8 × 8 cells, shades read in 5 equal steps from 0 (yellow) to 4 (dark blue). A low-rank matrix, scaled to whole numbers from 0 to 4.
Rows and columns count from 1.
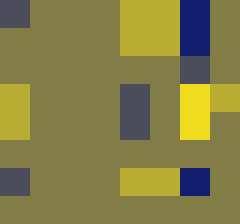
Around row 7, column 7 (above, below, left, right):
2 2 1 2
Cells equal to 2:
45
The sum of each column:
16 16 16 16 15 13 19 15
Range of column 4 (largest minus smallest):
0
